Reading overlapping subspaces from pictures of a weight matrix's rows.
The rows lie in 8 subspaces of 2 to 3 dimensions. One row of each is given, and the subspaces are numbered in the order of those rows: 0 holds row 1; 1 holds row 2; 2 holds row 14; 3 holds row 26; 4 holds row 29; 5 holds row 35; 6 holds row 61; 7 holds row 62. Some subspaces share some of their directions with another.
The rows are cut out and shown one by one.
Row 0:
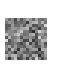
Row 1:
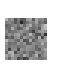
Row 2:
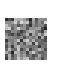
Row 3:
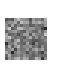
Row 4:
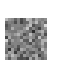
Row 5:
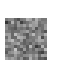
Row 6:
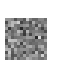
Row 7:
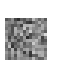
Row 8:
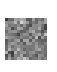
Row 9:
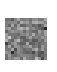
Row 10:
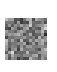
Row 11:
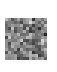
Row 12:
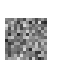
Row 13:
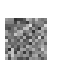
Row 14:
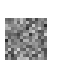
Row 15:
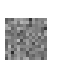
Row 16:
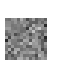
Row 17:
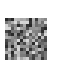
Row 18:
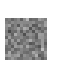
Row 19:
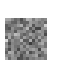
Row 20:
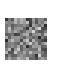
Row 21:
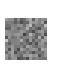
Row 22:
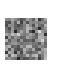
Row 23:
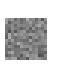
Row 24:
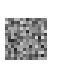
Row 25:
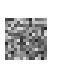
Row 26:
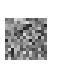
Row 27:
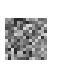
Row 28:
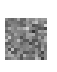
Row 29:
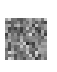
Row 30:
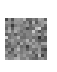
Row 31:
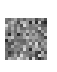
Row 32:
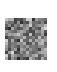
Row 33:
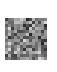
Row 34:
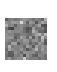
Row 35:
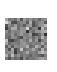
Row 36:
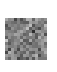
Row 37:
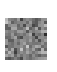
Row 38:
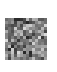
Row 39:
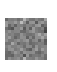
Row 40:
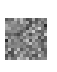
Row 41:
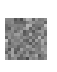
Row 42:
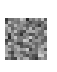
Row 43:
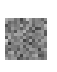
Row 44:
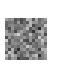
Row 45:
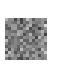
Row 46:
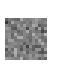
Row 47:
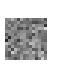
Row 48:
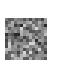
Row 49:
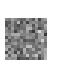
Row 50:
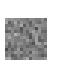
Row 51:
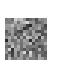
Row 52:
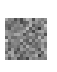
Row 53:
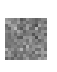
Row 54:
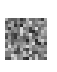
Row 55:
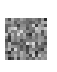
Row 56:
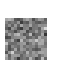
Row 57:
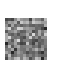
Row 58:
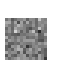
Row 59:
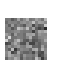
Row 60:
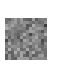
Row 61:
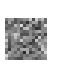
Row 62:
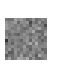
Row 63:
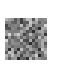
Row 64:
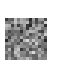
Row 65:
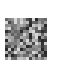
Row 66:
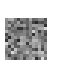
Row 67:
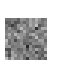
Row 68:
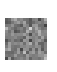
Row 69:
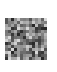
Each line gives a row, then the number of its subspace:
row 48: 6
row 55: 4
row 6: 5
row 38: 3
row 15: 1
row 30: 2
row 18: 1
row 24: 5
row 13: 3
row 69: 4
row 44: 2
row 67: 5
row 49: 2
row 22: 2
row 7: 3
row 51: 3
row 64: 1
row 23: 6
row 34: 0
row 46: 5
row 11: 3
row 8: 0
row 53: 5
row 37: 5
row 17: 1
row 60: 2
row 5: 5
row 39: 0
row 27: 3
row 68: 2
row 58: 2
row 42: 6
